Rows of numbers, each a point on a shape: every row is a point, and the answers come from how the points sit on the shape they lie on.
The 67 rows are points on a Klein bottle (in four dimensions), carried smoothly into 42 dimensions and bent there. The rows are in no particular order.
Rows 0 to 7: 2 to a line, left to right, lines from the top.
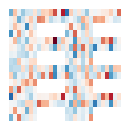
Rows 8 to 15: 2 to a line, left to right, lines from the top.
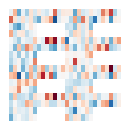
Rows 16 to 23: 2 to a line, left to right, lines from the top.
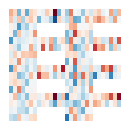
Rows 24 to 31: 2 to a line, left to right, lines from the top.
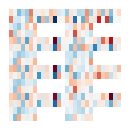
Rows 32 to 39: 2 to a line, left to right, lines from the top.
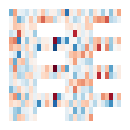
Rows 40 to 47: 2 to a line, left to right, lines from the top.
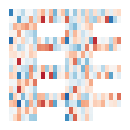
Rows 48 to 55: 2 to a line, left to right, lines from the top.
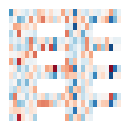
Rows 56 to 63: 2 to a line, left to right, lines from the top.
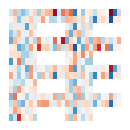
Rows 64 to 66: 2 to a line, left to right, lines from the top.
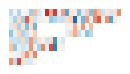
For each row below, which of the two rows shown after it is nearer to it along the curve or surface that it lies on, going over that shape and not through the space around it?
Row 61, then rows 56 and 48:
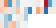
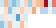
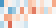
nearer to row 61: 56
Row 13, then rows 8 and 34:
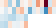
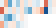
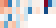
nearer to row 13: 34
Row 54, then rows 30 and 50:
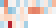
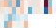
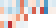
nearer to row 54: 50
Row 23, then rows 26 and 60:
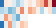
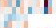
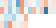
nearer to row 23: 26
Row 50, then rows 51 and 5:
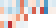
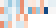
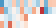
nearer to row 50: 5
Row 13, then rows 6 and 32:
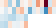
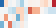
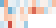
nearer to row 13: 6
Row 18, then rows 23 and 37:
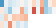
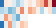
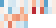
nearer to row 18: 37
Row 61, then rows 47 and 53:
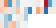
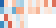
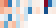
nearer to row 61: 53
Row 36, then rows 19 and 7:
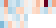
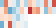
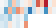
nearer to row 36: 7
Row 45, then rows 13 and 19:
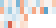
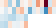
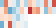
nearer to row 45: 19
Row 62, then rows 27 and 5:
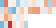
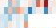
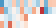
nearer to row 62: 5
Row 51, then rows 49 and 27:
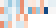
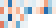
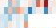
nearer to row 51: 49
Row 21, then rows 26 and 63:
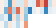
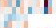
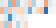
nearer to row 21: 26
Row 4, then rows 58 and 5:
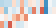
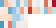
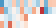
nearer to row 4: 5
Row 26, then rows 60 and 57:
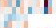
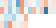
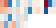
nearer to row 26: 57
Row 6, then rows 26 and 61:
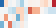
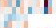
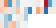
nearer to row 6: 26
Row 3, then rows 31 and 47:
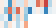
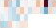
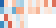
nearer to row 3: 31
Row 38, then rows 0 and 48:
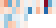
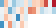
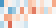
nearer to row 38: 0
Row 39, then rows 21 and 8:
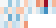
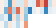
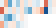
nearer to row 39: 21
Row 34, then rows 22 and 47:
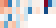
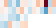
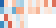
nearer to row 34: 22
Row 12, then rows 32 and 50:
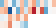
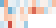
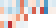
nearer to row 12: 50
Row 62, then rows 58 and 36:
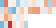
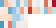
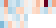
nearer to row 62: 58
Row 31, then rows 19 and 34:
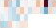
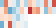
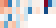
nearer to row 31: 34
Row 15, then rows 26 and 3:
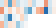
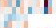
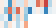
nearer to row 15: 26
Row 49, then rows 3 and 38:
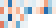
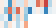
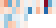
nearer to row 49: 38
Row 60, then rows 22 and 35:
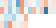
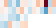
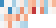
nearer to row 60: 35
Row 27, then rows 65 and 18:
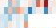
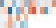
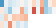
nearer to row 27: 18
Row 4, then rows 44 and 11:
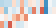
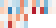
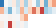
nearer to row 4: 44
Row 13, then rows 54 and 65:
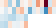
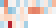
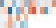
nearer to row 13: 54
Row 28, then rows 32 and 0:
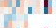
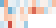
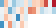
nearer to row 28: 0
